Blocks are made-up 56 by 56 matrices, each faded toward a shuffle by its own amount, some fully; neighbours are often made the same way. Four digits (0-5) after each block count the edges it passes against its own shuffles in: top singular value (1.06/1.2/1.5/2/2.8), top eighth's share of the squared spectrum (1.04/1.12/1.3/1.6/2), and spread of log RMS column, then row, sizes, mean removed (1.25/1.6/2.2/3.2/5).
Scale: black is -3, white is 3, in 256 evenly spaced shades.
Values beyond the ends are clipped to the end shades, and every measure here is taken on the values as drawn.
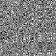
4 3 2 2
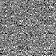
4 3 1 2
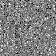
3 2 0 1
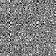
4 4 2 2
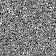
0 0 0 0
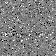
3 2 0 1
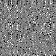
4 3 2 1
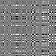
5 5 4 4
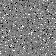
0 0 0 0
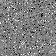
1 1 0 0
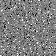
1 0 0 0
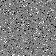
2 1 0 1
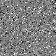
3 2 0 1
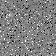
2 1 0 0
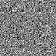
3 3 1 1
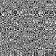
4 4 2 2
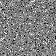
0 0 0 0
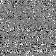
1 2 0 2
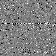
2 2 0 2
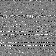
2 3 0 3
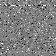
2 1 0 1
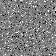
0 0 0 0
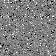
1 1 0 1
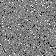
0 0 0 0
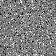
0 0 0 0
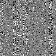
2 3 3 0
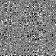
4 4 2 2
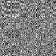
4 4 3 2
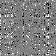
4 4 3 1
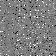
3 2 1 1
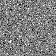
1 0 0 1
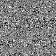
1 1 0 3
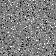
0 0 0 0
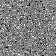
1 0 0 0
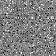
3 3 0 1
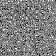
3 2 0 0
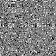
3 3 0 1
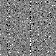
2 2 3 0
